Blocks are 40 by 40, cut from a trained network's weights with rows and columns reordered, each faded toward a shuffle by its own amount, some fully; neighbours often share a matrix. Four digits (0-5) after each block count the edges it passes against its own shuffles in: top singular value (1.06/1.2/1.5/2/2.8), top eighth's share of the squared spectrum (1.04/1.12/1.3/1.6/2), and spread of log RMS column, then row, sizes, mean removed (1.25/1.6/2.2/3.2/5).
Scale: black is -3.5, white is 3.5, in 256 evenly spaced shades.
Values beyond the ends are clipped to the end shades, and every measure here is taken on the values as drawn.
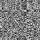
3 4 1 0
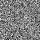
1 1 0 0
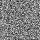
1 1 0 0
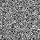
2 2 0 0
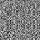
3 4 1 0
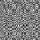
4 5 3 2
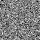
0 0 0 0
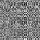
4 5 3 2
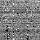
3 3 2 0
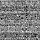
3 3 1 1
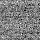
2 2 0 0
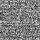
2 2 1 0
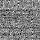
2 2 1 0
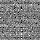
3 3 1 0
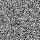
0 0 0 0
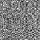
3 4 1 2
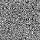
3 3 1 1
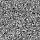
1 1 0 0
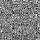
3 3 1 0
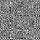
4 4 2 2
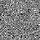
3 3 1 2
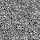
0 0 0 0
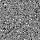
0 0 0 0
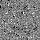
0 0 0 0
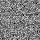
0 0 0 0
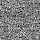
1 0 0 0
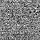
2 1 0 0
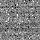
2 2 1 0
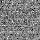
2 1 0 0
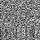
3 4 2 1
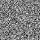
2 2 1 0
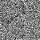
0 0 0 0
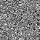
2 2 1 1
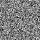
2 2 0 0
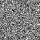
3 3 0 1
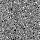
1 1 0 0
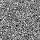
1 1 0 0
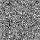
3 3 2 1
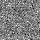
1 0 0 0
